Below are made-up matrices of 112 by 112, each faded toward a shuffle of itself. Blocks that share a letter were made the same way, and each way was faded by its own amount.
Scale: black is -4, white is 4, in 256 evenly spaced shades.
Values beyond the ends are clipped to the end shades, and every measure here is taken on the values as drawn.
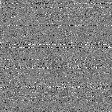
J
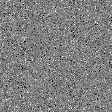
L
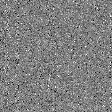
L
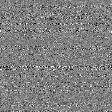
J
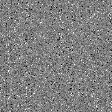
L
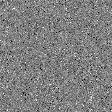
L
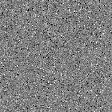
L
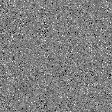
L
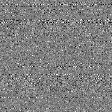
J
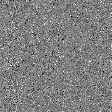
L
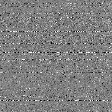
J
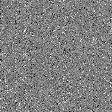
L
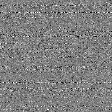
J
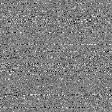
J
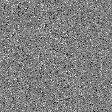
L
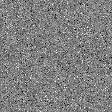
L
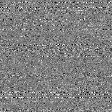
J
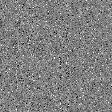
L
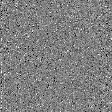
L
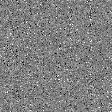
L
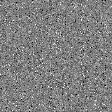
L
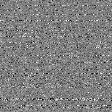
J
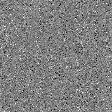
L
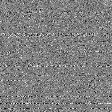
J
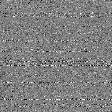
J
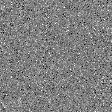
L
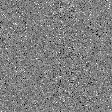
L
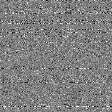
J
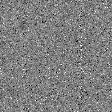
L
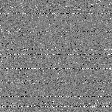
J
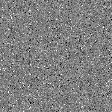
L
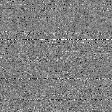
J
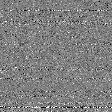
J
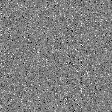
L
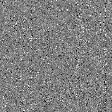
L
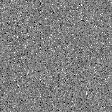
L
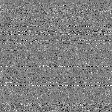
J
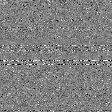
J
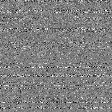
J
